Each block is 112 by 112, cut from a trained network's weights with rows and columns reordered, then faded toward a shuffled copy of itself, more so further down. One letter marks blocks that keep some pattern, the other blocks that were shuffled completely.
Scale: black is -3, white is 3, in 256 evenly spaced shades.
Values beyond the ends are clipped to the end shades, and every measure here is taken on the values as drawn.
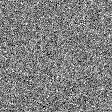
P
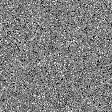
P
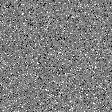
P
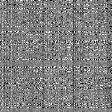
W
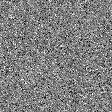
P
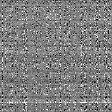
W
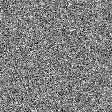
P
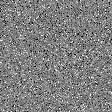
P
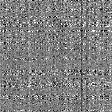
W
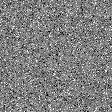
P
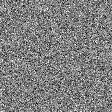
P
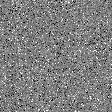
P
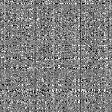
W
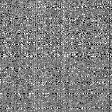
W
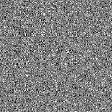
W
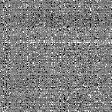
W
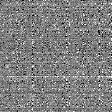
W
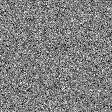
P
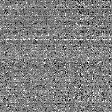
W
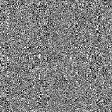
W
